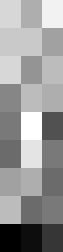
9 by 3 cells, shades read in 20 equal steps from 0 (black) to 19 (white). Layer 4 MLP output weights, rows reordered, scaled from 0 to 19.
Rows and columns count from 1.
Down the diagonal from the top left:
16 15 14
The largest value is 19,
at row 5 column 2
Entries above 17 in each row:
1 0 0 0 1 0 0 0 0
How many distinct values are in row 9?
3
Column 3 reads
18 12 14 13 6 9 8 9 4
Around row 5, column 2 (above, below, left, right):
14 17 9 6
